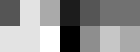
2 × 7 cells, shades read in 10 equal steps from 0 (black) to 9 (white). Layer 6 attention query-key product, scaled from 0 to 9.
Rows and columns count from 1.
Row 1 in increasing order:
1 3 3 4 4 6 8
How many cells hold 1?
1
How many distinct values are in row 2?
6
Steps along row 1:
up down down up up same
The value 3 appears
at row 1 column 1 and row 1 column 5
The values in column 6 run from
4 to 7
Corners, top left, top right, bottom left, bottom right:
3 4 8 6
